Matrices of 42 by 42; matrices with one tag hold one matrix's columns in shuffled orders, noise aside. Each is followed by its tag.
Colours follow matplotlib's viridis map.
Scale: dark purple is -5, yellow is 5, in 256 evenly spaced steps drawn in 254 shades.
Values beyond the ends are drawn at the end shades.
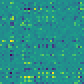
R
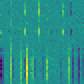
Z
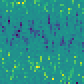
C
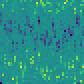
C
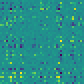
R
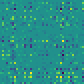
R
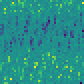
C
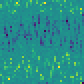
C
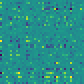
R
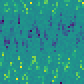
C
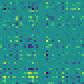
R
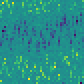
C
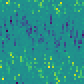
C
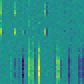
Z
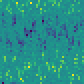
C
